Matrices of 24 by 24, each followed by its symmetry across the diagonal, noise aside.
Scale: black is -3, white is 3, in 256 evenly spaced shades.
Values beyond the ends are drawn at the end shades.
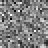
antisymmetric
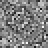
symmetric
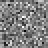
neither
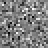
antisymmetric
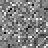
symmetric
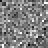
symmetric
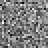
antisymmetric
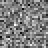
neither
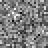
symmetric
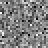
neither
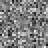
antisymmetric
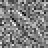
antisymmetric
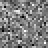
neither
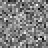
neither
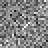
symmetric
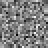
antisymmetric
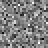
antisymmetric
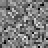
symmetric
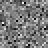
symmetric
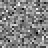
neither
